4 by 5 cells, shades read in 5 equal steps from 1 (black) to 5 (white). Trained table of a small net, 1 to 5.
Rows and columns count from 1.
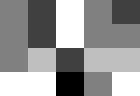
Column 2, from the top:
2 2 4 5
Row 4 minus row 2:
2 3 -4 0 2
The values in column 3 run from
1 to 5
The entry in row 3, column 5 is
4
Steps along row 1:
down up down down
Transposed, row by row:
3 3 3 5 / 2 2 4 5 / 5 5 2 1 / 3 3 4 3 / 2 3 4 5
